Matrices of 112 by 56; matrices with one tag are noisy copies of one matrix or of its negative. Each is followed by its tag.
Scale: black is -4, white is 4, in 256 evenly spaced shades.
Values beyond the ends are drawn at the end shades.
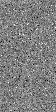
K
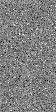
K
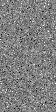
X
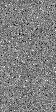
K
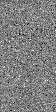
K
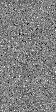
K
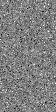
X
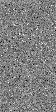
K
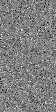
X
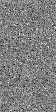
K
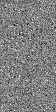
K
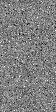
K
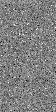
K
